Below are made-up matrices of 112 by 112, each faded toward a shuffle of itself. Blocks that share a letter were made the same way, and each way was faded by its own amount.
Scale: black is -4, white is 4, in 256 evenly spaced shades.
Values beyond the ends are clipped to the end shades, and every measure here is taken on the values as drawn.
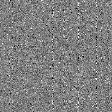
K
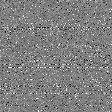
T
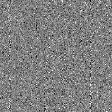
K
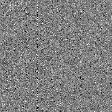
K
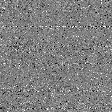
T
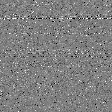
T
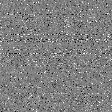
T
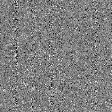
K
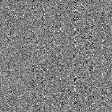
K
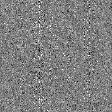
K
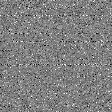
T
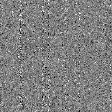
K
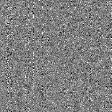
K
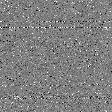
T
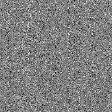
K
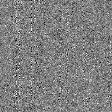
K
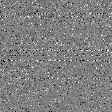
T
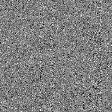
K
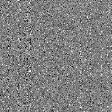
K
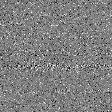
T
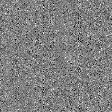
K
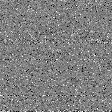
T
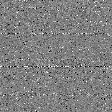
T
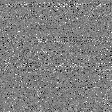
T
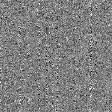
K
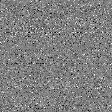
T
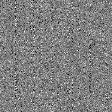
K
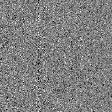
K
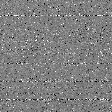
T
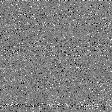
T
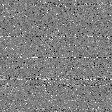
T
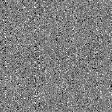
K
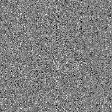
K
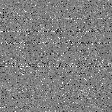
T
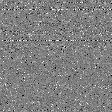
T
